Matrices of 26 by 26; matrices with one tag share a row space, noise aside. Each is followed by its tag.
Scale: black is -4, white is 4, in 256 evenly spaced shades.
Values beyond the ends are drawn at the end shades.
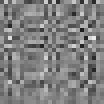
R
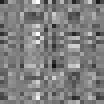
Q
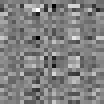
Q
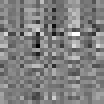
Q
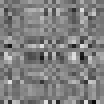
R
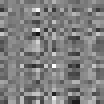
Q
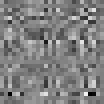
R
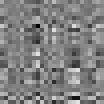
Q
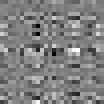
Q
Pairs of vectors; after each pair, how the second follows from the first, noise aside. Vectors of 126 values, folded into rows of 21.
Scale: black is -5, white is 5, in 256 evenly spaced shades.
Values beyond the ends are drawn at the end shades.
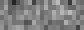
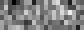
scaled up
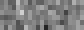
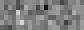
wrapped around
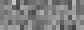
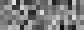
scaled up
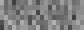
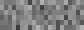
wrapped around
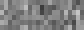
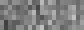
wrapped around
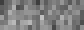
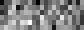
scaled up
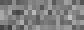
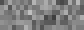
wrapped around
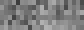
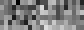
scaled up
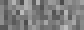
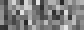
scaled up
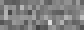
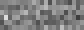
wrapped around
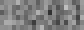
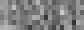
wrapped around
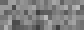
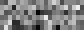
scaled up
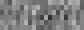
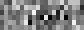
scaled up
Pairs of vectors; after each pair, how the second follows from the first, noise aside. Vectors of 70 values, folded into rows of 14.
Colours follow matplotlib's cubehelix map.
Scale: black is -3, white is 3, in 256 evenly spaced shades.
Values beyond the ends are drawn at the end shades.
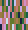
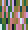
negated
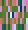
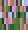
shuffled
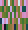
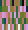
reversed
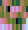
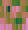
shrunk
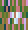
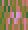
shrunk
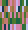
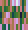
shuffled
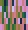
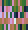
shuffled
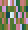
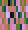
negated
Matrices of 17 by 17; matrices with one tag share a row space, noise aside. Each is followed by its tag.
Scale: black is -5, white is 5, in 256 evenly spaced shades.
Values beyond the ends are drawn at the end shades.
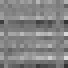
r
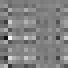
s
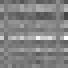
r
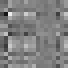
s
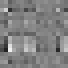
s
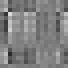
s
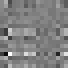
s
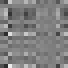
s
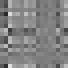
s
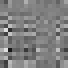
s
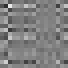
s
